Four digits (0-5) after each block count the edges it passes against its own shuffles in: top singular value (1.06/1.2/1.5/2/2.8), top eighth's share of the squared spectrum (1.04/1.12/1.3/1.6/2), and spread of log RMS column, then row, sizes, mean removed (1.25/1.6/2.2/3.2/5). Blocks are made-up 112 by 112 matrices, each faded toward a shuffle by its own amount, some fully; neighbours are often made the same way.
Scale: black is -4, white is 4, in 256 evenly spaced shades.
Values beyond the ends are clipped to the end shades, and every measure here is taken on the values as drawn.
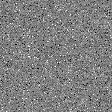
3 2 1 0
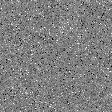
2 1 0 0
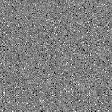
4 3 2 2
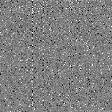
4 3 2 1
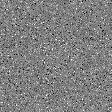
2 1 0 0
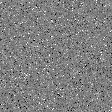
0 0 0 0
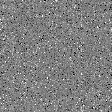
3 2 1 0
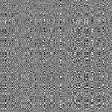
5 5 4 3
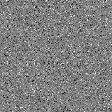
4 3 1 1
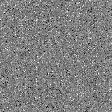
3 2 0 0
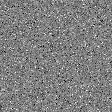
0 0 0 0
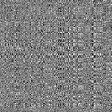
5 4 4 3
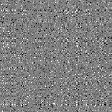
5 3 2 2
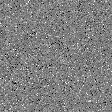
2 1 0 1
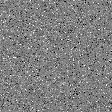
2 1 0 0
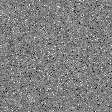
0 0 0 0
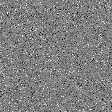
3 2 1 0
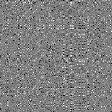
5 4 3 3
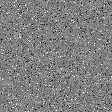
0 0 0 0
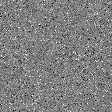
1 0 0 0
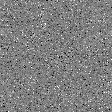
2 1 0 0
